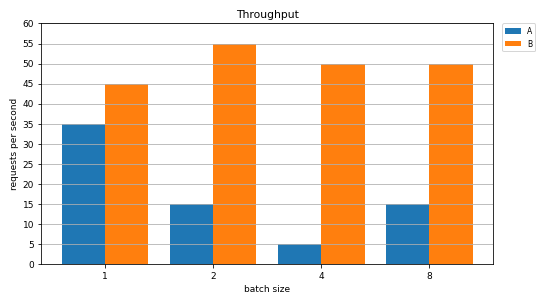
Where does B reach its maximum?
2
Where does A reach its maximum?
1
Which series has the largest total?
B
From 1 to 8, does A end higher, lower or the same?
lower
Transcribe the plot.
Title: Throughput
x-axis: batch size, ticks 1 2 4 8
y-axis: requests per second, ticks 0 5 10 15 20 25 30 35 40 45 50 55 60
Legend: A, B
Values:
A: 35 15 5 15
B: 45 55 50 50
